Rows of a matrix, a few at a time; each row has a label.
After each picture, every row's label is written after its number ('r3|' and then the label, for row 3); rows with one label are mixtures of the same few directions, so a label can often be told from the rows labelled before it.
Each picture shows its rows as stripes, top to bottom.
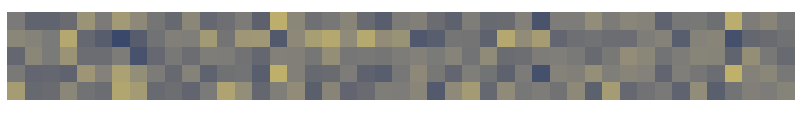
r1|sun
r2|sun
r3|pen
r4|sun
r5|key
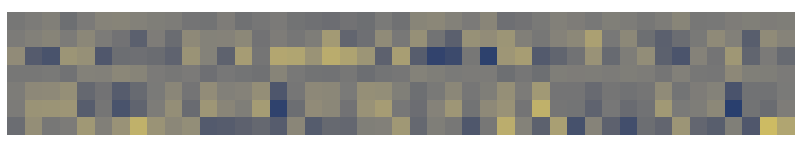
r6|sun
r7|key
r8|sun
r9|sun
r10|sun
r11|sun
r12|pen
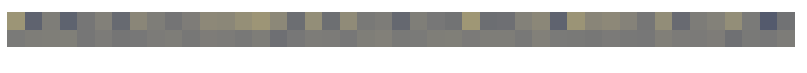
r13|pen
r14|sun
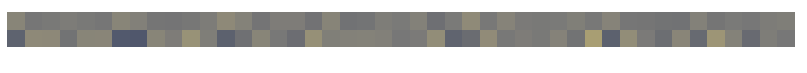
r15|key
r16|key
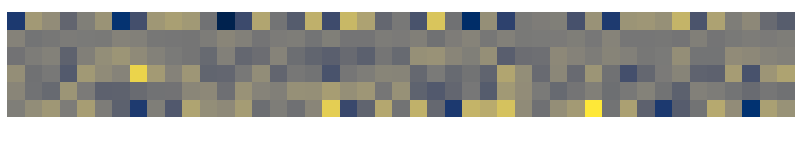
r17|key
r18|key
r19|sun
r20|pen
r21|sun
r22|key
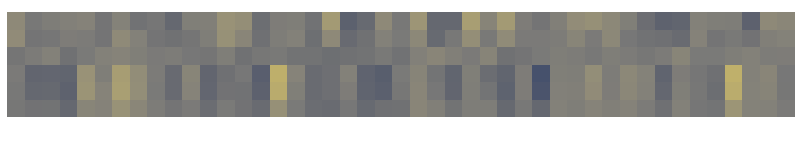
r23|key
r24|key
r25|sun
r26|sun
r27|sun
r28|sun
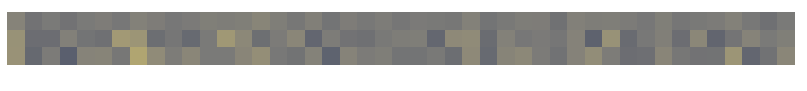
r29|pen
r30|key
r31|pen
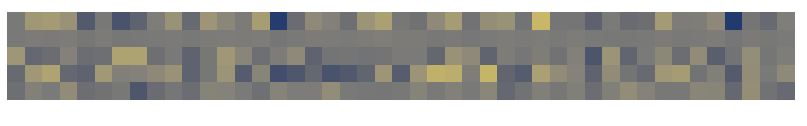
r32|sun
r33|sun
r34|key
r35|sun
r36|pen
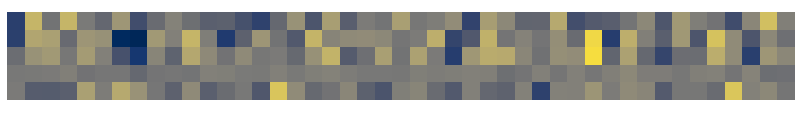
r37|pen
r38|key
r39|key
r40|pen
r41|sun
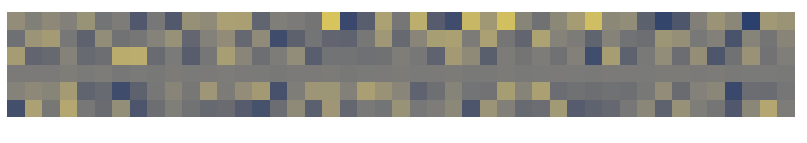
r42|key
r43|sun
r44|key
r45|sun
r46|sun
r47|pen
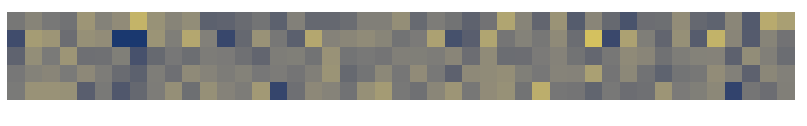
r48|pen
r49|key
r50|pen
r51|key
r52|sun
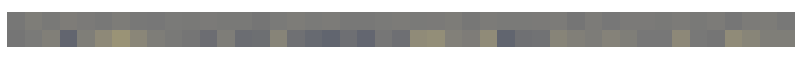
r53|pen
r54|sun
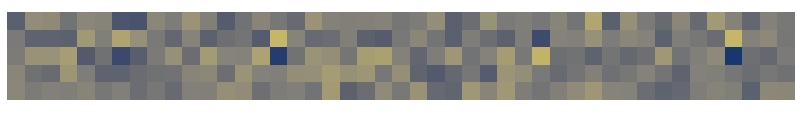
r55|key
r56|sun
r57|sun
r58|sun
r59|key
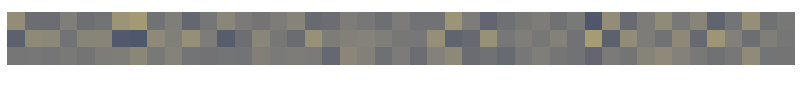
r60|key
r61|key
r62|key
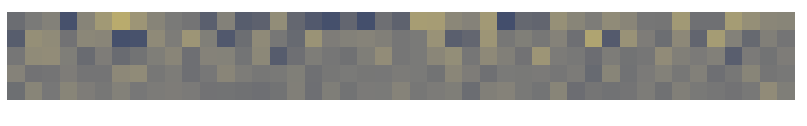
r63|sun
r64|key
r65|sun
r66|key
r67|pen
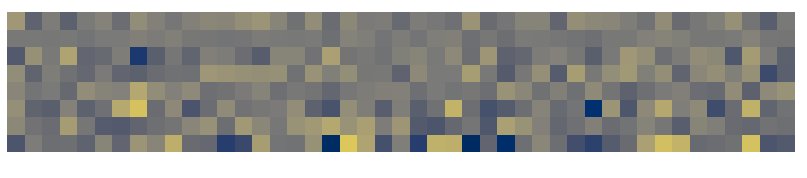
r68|pen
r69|key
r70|pen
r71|pen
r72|pen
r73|key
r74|sun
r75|key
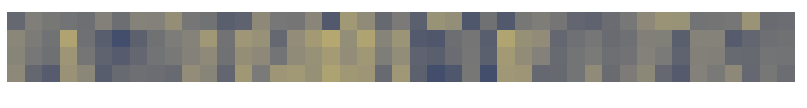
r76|key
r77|sun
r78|sun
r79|sun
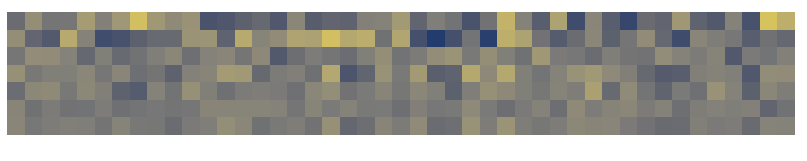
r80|pen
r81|sun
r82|sun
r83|key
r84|key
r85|pen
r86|key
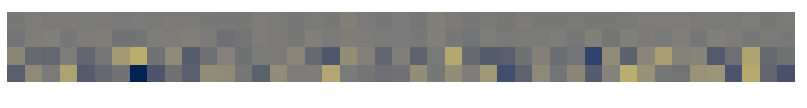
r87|key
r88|key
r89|key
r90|pen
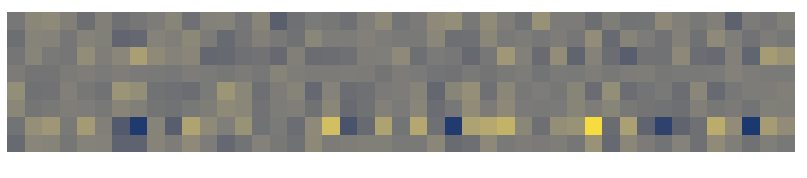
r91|sun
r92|key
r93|pen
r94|sun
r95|key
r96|key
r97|key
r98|key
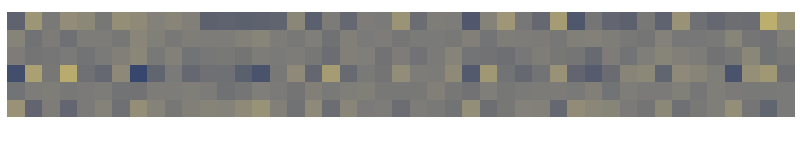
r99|pen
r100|pen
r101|key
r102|pen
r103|key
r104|pen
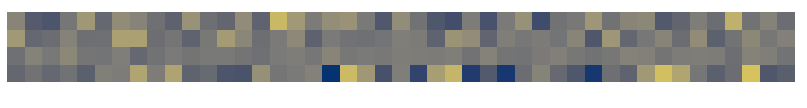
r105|sun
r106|key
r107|pen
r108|key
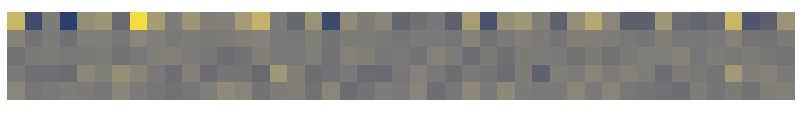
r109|pen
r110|pen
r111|key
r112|sun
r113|key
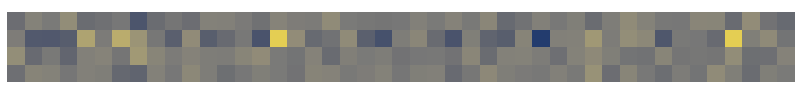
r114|pen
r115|sun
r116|pen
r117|key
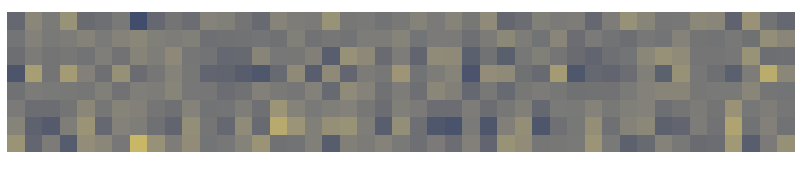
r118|pen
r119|pen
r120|key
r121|pen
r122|key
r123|sun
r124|sun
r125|pen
